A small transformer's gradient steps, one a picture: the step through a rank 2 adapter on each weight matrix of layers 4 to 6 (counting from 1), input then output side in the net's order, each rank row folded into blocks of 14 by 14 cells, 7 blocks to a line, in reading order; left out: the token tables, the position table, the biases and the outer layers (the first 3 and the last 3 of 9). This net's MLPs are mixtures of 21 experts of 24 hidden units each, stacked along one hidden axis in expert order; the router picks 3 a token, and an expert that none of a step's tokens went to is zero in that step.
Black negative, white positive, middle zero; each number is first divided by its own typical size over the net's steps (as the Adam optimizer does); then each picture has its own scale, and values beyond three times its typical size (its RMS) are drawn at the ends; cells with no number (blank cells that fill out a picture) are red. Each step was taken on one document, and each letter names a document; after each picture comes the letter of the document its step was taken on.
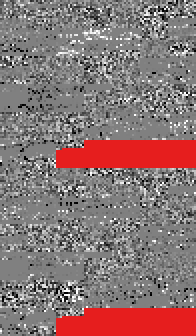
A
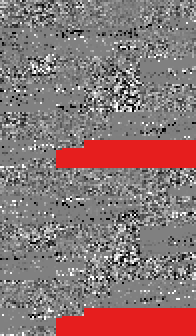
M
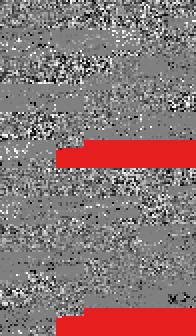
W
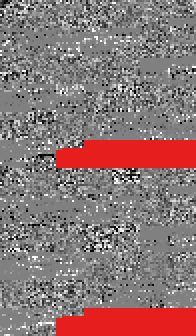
M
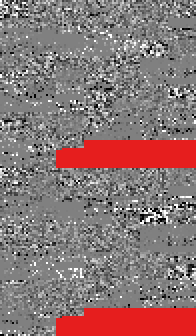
M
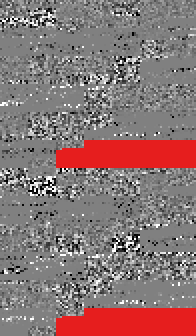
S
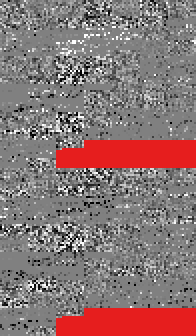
A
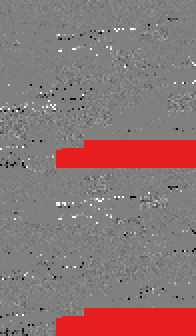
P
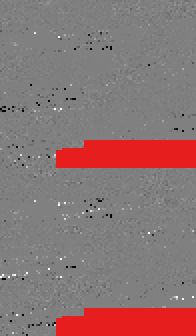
P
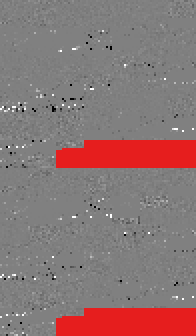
P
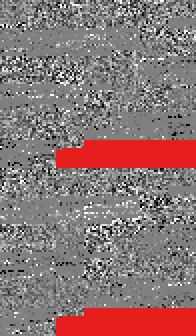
W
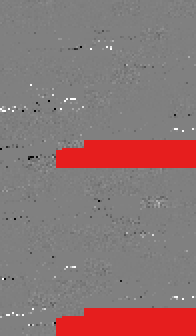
P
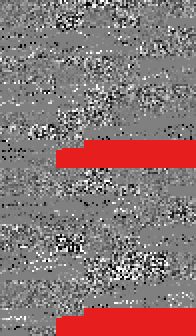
S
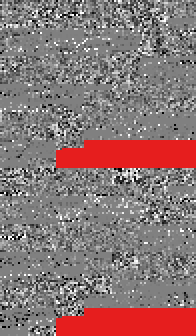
W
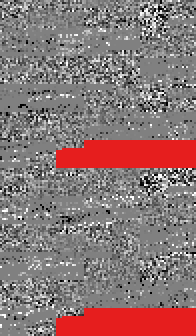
A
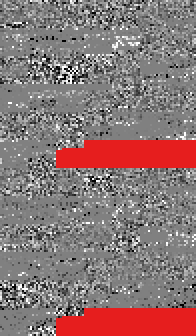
W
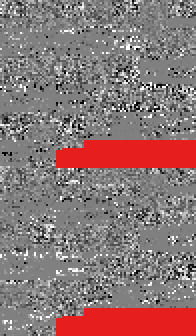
M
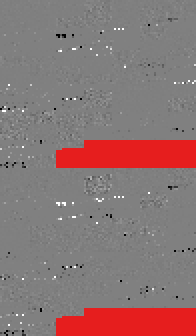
P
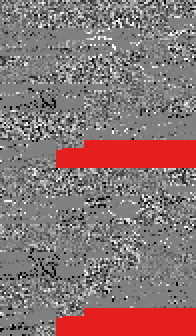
W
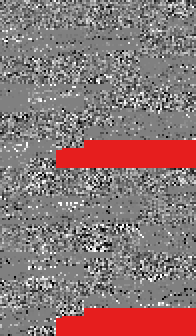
A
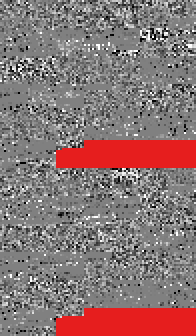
W
